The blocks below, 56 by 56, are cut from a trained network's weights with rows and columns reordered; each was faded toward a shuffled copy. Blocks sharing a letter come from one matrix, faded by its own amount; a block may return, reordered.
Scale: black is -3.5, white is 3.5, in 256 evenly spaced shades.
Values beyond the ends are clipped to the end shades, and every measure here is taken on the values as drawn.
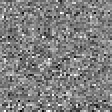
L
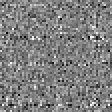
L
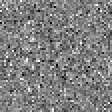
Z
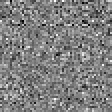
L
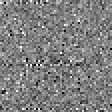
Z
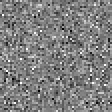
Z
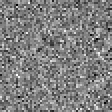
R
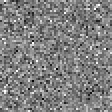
Z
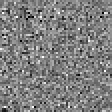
L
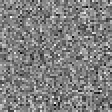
R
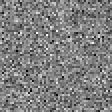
R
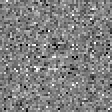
Z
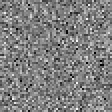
R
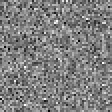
R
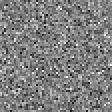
Z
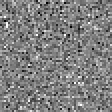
Z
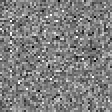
R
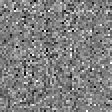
Z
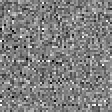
L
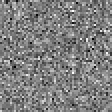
R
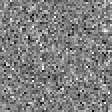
Z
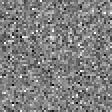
Z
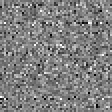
L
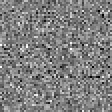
L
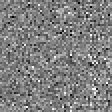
Z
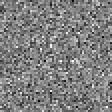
R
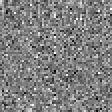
R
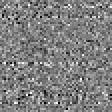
L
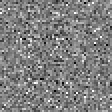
Z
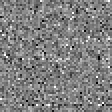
Z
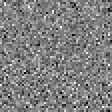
Z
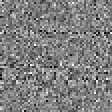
L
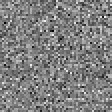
R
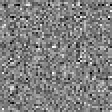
L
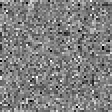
Z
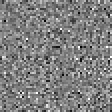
L
